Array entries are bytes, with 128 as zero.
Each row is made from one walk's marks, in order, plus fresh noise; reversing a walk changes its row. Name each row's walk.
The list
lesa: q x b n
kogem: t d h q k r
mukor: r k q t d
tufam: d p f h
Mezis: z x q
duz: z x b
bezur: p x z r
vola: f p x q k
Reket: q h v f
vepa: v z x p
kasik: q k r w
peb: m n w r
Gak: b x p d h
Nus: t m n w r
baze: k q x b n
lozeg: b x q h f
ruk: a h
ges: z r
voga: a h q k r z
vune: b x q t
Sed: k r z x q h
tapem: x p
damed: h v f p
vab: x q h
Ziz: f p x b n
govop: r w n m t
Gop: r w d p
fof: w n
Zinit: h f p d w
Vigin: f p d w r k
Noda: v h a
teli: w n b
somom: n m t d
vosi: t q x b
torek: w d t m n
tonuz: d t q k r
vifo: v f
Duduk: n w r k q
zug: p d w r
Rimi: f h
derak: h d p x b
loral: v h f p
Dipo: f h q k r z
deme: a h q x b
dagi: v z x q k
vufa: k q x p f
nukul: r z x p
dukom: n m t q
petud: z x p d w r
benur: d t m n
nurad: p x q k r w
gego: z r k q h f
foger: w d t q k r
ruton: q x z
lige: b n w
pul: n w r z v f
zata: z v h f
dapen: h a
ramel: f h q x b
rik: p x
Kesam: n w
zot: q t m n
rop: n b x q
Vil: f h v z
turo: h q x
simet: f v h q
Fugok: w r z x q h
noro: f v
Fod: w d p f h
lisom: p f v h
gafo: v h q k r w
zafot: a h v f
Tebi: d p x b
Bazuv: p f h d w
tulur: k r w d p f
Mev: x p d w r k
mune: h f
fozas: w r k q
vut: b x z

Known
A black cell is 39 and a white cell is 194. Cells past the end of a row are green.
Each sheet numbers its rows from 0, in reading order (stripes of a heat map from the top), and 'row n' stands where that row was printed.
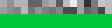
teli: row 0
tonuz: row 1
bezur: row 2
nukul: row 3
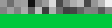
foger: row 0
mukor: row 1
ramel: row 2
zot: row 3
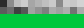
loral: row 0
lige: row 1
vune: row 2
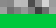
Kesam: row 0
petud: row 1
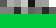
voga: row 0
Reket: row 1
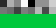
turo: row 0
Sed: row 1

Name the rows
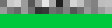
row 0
tapem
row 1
lisom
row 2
dagi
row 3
Nus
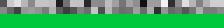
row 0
nurad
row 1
vut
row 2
zata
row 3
tulur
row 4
Fod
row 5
kasik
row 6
vepa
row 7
rop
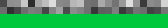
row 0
Zinit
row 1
ruton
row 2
somom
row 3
tufam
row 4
Ziz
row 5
mune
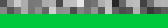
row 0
duz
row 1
Fugok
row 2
lesa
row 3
govop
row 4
ges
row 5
Vil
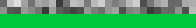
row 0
rik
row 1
ruk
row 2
simet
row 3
Mev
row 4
dukom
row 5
Rimi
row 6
Gop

